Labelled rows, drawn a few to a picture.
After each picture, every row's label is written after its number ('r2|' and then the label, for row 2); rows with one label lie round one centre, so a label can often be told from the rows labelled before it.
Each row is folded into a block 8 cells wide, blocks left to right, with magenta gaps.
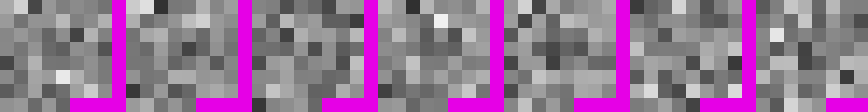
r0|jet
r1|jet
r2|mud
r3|jet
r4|jet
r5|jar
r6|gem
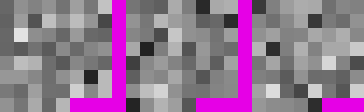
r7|gem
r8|mud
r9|jar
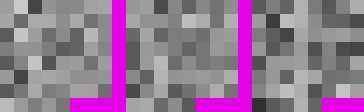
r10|jet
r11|jet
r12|mud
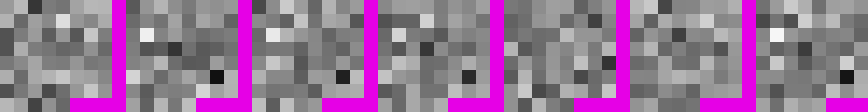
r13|jet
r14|gem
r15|gem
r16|gem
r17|jar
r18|jet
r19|gem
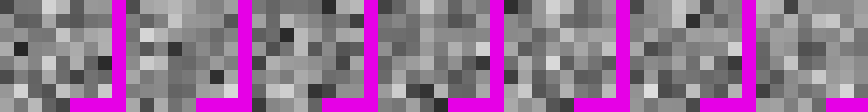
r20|jar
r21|gem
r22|mud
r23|jar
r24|jar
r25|jar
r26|jet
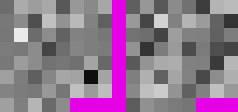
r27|gem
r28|mud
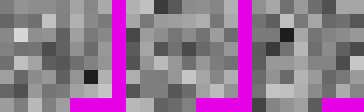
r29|gem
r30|jet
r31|mud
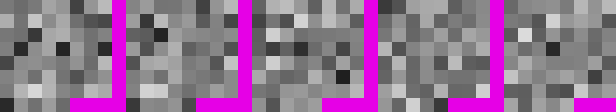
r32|mud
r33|mud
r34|gem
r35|jar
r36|gem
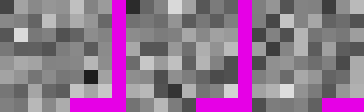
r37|gem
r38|jar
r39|mud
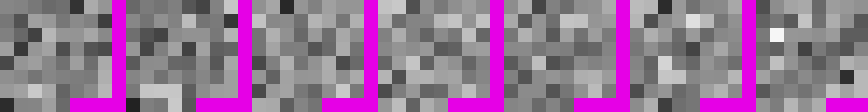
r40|mud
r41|mud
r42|jet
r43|jet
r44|jet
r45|jet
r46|gem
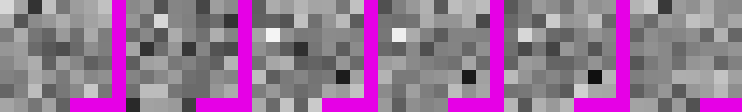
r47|jet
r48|mud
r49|gem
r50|gem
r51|gem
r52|jet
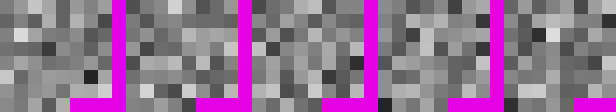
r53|gem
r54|jar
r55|jar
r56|mud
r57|mud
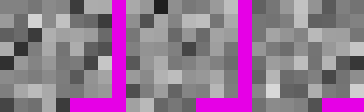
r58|mud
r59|jet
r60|jar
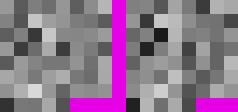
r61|mud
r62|mud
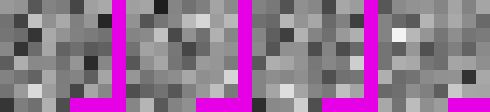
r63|mud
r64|jet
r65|mud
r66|gem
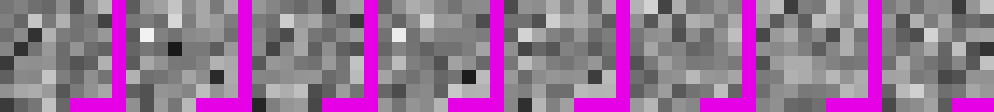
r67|mud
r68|gem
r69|mud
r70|gem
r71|gem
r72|jet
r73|jet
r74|mud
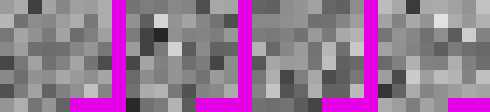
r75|jet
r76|mud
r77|jar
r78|jet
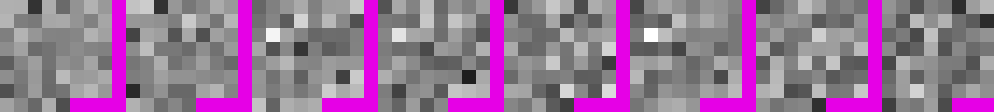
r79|jet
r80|jet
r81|gem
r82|gem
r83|jar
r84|gem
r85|jar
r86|mud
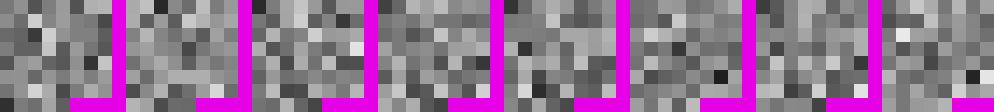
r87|mud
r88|jet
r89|jar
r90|jar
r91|jar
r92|gem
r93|jar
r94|gem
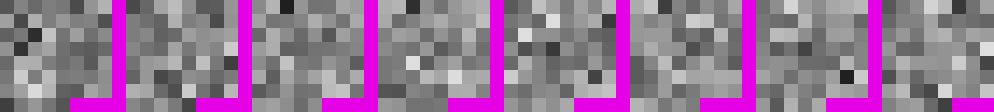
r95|mud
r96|jar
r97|jet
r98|jet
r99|gem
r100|jet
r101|gem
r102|jar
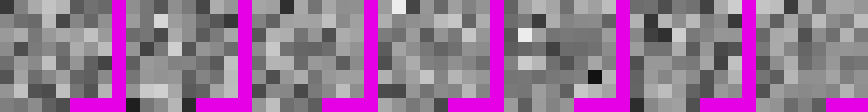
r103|jar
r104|mud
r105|jet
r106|jet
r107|gem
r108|mud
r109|jet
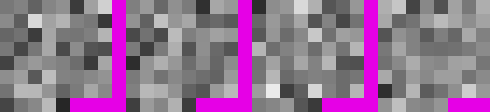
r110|mud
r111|mud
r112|jar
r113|jet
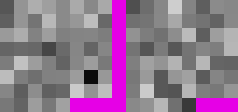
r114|gem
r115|jar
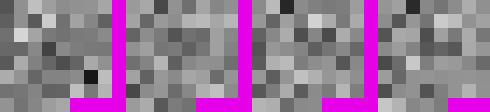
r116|gem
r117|jet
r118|jet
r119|jet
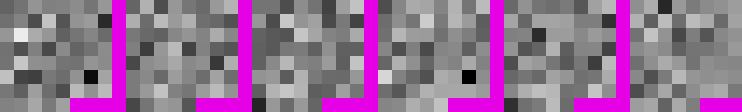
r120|gem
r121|mud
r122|mud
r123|gem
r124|mud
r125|jet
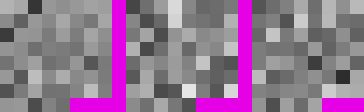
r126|jet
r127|jar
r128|gem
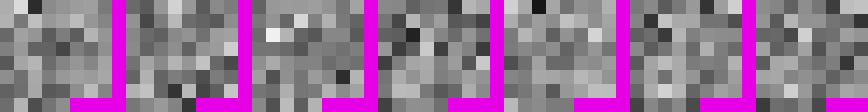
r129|jet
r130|jar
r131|gem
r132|mud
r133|jet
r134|mud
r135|mud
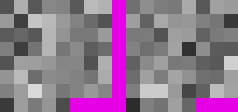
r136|mud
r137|mud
